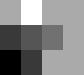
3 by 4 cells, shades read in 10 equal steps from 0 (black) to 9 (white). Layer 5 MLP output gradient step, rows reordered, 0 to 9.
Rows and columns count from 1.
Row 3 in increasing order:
0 2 6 6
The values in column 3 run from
4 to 6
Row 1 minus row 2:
4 6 2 0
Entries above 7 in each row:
1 0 0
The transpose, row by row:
6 2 0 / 9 3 2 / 6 4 6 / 6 6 6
